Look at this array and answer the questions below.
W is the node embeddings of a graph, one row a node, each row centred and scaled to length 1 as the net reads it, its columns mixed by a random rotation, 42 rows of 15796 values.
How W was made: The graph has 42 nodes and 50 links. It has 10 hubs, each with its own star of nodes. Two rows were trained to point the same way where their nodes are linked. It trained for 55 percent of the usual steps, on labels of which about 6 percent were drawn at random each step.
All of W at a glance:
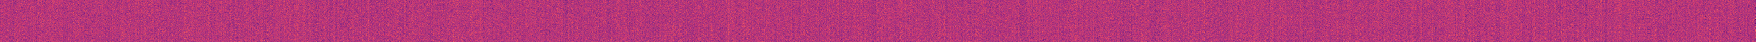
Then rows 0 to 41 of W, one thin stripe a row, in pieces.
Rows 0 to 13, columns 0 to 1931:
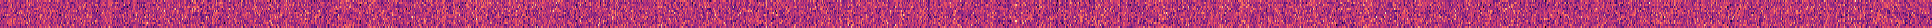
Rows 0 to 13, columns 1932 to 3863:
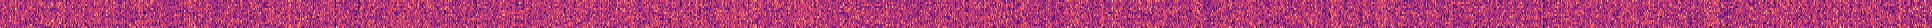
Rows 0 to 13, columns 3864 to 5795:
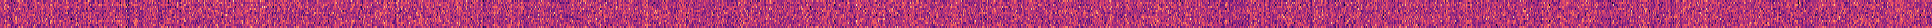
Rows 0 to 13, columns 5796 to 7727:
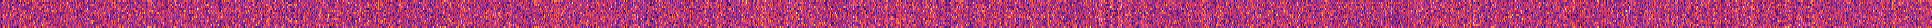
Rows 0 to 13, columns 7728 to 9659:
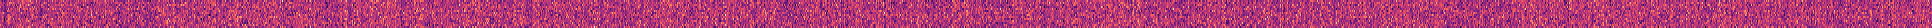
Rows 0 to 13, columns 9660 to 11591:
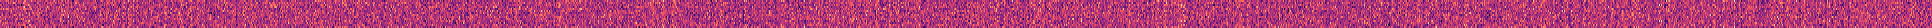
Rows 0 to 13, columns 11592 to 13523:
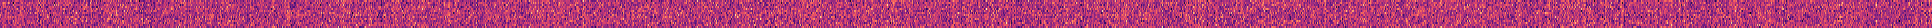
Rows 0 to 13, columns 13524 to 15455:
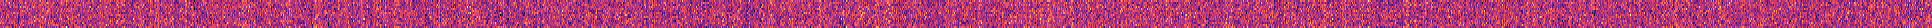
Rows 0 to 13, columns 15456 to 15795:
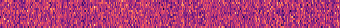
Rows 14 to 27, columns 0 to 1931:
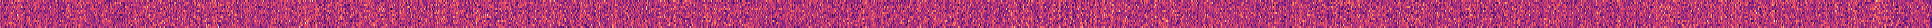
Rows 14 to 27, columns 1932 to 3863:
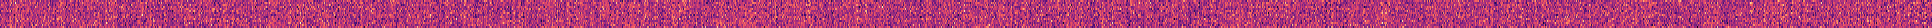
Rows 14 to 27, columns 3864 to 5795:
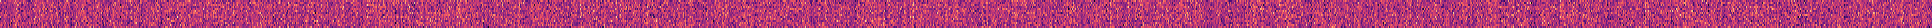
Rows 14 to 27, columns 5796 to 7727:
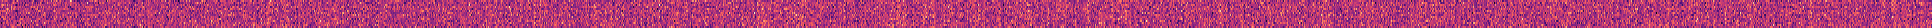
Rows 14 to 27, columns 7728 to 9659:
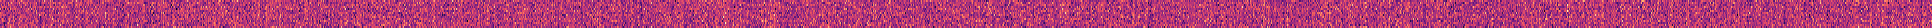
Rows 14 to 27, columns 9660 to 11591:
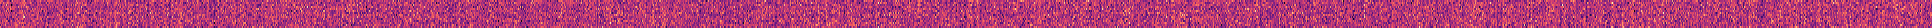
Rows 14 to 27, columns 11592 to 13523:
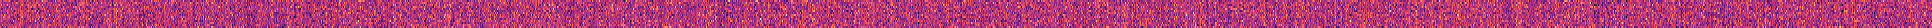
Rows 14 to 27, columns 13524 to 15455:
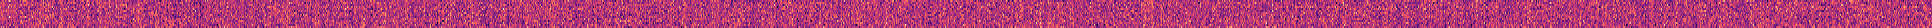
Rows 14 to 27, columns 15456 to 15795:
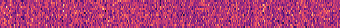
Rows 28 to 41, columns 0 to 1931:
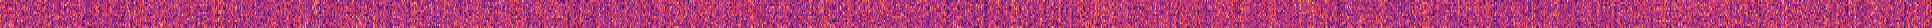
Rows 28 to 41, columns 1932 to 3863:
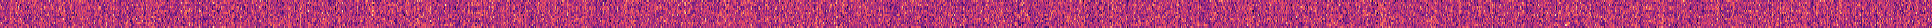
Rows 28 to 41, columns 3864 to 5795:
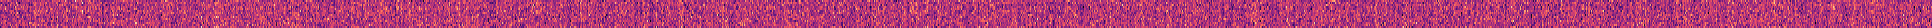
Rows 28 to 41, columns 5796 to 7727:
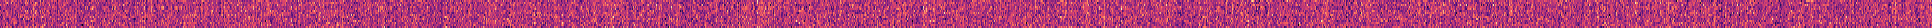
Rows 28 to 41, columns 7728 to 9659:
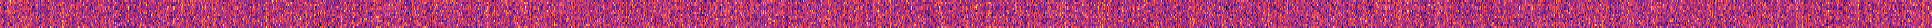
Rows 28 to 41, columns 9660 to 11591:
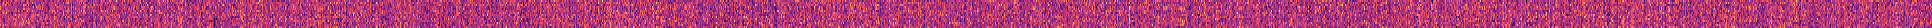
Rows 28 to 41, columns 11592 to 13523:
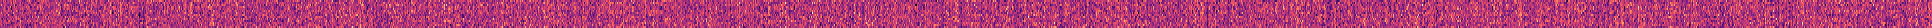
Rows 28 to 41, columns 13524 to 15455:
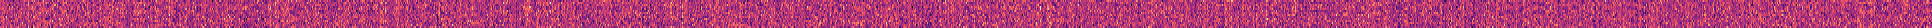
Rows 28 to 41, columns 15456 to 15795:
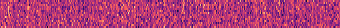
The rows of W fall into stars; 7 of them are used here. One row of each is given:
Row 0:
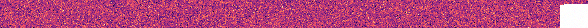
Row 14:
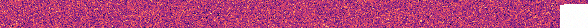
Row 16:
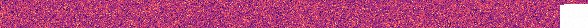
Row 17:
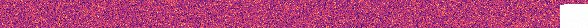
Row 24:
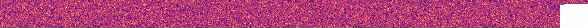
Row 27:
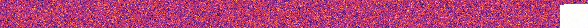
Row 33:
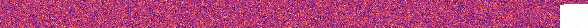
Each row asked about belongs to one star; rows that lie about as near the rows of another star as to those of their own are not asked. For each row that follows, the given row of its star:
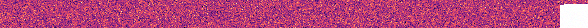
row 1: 14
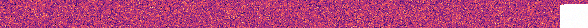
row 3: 14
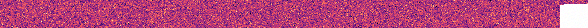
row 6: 17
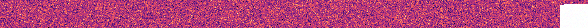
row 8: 27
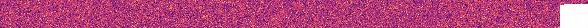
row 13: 0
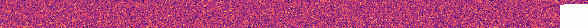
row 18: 33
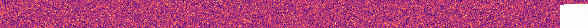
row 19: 16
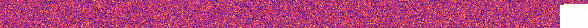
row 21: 17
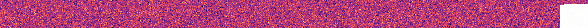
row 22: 14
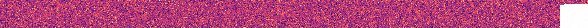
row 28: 27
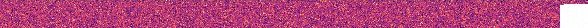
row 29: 33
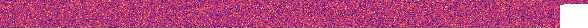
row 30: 24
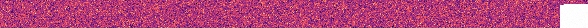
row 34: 24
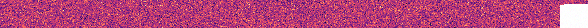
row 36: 0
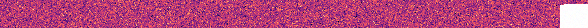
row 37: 27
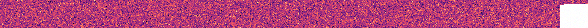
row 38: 17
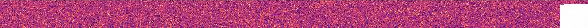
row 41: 33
